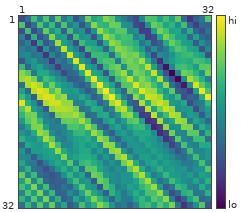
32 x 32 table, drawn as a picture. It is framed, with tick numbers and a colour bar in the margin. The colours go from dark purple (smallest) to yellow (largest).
There is no overall slope. No single row or column stands out from its neighbours. Neither half mirrors the other. The grain runs diagonally down to the right.
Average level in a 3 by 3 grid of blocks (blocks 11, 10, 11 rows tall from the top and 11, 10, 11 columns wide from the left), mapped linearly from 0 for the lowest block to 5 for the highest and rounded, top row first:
041
533
131
